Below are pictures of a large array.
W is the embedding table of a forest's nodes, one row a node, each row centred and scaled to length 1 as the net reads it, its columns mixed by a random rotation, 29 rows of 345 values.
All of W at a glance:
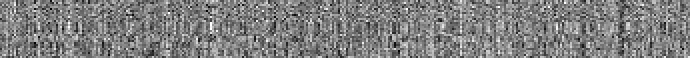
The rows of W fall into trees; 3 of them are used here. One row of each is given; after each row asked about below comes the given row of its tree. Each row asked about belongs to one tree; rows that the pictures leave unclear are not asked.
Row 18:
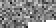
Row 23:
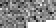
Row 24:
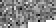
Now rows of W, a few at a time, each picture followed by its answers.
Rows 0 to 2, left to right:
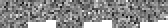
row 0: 23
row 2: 24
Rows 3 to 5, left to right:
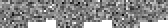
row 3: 18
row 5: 24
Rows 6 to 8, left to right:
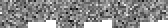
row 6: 23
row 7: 18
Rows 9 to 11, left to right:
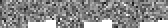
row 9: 24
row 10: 18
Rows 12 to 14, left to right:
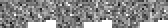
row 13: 23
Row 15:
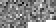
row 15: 23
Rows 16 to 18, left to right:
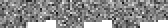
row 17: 24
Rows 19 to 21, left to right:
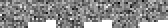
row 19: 18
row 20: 18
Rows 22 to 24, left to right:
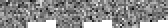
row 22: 23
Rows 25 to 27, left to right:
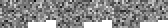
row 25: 23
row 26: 23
